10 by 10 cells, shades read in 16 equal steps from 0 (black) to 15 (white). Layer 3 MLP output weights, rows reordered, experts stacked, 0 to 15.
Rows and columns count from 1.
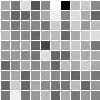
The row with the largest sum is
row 4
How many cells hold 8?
14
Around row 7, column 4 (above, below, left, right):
7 9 10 9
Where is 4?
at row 5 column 5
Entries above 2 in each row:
9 10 10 10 10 10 10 10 10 10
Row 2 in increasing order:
6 6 6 7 8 9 10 10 13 14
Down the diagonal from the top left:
10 6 8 6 4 6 11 6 6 8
